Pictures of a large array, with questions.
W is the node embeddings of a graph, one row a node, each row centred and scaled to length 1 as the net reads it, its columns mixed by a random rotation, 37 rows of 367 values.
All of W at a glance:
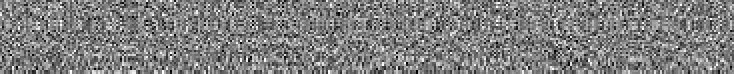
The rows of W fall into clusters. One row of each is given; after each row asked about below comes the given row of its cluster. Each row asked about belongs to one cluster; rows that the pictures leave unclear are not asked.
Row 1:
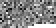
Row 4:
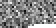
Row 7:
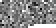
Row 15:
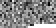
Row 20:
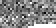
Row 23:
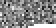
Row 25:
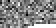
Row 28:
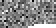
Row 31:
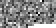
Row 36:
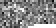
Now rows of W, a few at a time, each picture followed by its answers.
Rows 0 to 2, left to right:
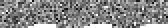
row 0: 28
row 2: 7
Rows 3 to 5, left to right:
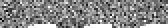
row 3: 1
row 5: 23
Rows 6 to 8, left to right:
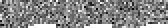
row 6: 7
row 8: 25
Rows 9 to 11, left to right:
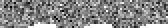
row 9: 15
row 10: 1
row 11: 4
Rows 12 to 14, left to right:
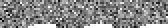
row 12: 1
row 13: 4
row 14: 4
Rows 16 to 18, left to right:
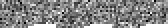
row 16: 25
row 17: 28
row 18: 31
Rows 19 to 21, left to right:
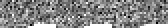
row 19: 15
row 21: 23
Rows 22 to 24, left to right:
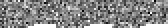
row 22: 4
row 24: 31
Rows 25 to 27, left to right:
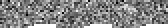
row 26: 28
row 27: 36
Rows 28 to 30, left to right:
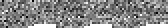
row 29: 20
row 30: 20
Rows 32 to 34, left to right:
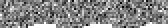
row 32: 31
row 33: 15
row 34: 15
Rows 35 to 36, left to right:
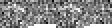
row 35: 36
